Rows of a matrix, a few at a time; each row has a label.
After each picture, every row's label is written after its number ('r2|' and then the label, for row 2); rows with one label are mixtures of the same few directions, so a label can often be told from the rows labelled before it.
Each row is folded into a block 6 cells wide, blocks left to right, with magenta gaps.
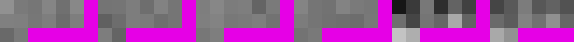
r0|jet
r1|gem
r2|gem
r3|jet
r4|jet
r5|jet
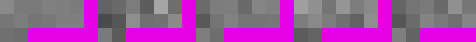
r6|jet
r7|gem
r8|gem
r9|jet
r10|gem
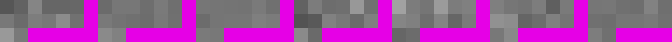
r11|jet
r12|jet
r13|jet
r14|gem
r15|jet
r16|gem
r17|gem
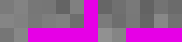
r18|gem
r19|jet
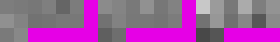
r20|gem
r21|jet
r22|jet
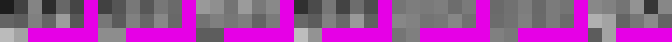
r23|jet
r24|jet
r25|jet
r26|jet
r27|gem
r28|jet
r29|gem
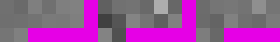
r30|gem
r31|gem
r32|gem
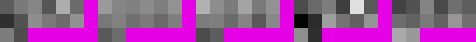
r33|gem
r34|jet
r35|jet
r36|gem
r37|jet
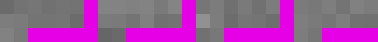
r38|jet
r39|jet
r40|gem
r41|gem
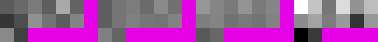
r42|gem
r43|gem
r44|jet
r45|jet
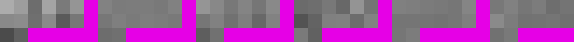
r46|jet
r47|jet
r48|jet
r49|gem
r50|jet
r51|gem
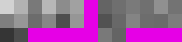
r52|jet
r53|gem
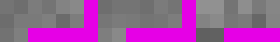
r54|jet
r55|jet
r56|jet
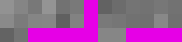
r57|jet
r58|jet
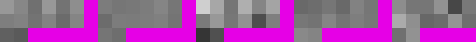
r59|jet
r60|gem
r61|jet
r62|jet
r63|gem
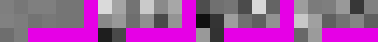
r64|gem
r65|jet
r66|gem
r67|gem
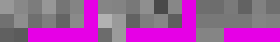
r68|jet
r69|gem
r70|jet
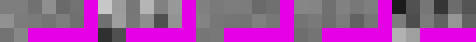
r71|gem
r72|jet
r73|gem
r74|jet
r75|jet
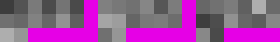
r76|jet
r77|gem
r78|gem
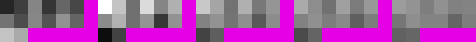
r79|jet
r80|jet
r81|jet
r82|jet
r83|jet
